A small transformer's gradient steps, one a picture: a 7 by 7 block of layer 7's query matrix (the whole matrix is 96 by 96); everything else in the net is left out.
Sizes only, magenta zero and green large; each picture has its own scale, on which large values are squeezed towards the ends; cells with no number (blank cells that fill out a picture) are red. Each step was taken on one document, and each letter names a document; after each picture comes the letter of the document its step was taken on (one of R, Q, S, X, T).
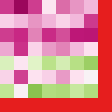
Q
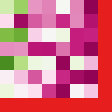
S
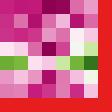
Q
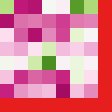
Q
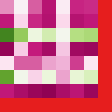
S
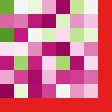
S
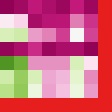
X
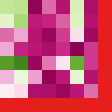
X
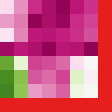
X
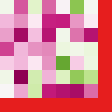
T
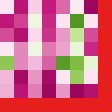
Q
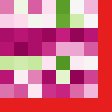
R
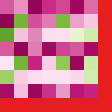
S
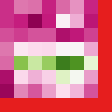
Q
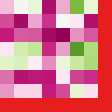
Q
